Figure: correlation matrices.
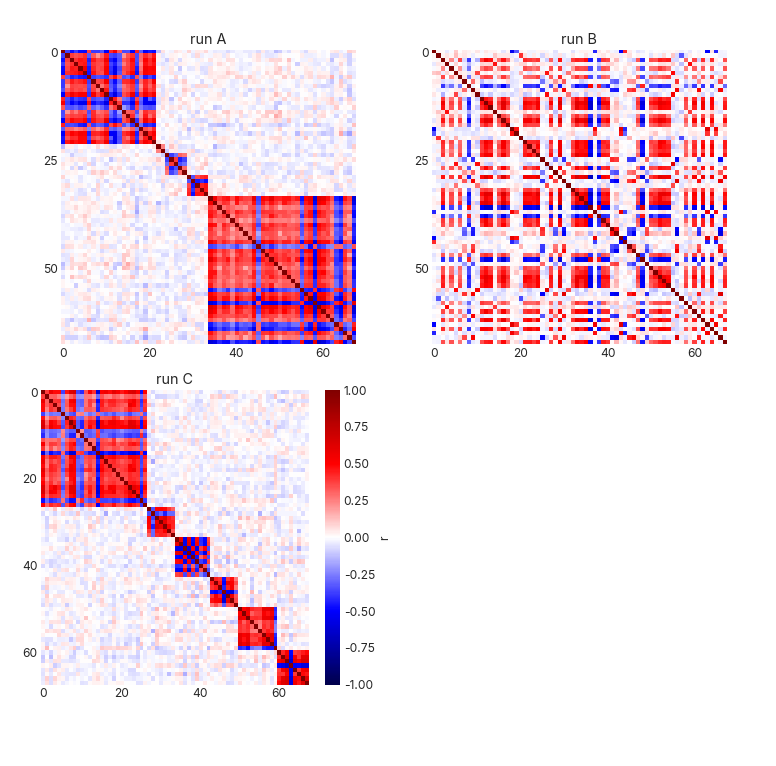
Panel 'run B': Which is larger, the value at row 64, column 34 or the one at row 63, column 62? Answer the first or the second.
the first
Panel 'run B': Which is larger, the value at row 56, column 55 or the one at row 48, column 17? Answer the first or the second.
the first
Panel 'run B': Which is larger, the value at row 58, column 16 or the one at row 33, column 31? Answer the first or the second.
the first
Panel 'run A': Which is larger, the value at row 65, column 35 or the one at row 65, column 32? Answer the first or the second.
the first
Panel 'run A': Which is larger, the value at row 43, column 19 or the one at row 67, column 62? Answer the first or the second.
the first
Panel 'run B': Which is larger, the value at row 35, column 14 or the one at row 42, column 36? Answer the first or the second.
the first
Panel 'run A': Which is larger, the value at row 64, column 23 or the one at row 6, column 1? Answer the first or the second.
the first
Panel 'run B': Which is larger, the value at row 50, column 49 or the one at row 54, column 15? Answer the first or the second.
the second
